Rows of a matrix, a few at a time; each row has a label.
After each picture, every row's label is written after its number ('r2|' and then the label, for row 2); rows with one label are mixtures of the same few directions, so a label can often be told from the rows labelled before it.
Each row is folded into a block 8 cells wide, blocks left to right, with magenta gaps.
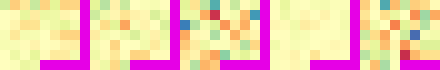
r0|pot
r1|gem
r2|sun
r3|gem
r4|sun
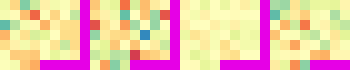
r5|sun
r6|sun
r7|sun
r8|gem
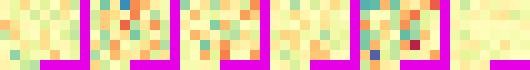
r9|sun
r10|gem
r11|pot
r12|sun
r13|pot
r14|pot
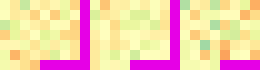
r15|sun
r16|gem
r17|pot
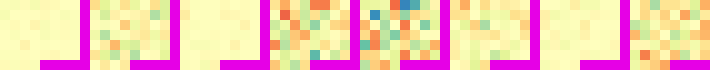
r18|gem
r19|pot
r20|gem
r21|gem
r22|gem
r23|gem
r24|gem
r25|sun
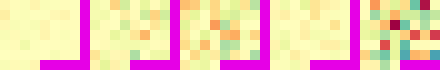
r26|gem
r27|sun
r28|pot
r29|gem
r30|pot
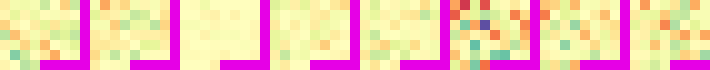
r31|sun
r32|gem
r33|sun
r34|pot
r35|pot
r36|gem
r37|gem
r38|pot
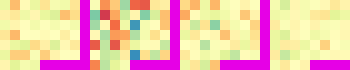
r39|pot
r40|gem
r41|gem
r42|pot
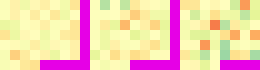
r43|sun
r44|gem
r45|pot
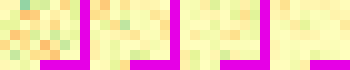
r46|sun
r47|gem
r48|sun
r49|gem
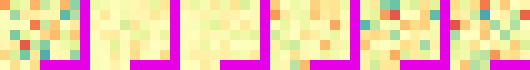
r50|pot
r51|pot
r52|pot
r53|gem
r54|sun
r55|sun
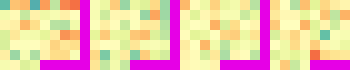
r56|pot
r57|sun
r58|pot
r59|sun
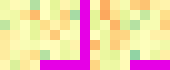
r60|sun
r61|gem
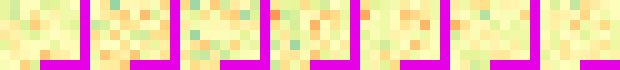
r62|gem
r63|sun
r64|pot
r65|gem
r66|gem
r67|sun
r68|gem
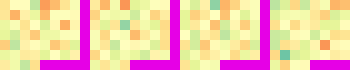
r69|gem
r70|gem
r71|gem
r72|pot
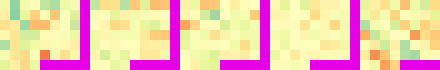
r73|gem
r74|pot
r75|sun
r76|gem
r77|sun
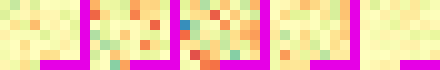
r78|gem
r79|gem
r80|sun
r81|sun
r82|pot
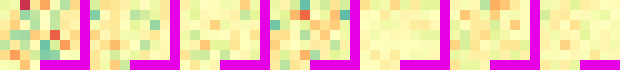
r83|sun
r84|gem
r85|pot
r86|sun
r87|pot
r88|gem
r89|gem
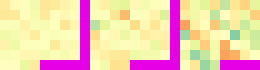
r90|gem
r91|sun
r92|sun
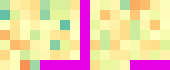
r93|gem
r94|gem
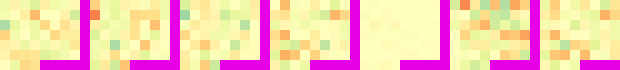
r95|sun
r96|gem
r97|gem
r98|pot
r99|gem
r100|pot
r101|pot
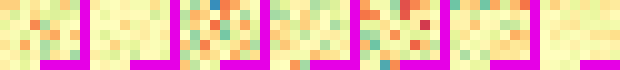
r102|pot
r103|pot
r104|gem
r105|gem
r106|gem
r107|pot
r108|pot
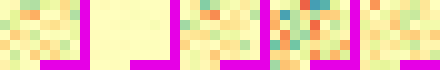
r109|sun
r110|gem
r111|sun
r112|gem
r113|pot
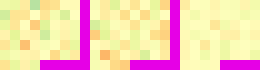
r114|gem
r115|sun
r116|pot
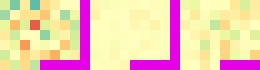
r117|gem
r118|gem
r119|pot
